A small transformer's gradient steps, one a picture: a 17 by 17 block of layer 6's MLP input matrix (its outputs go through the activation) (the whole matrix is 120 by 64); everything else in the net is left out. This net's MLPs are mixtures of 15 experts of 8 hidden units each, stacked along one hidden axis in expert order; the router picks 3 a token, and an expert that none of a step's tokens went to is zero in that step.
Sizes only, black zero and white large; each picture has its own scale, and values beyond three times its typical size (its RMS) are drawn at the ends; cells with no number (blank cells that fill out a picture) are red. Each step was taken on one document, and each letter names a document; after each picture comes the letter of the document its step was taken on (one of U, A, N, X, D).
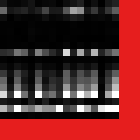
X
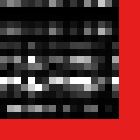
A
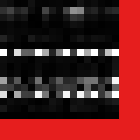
X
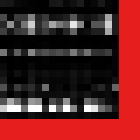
A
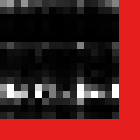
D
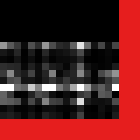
D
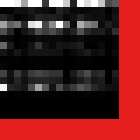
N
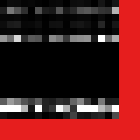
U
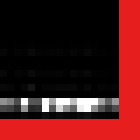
A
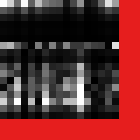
D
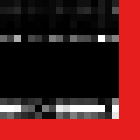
U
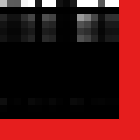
N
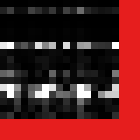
D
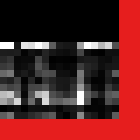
D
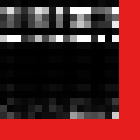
U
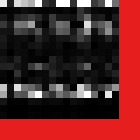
N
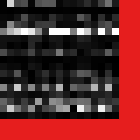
A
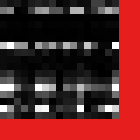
D
